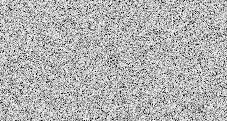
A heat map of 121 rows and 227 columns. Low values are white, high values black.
Fine speckle covers the field. No single row or column stands out from its neighbours. The values are skewed, with a long tail toward high values. Overall the values sit about 30% of the way up the scale. Neither half mirrors the other. There is no overall slope.
